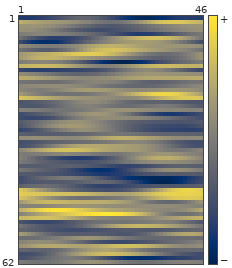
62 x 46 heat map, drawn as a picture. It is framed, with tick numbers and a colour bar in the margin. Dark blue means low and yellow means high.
Slope: none. Histogram: bell-shaped. Average level on the scale: 50%. Grain: streaks across.
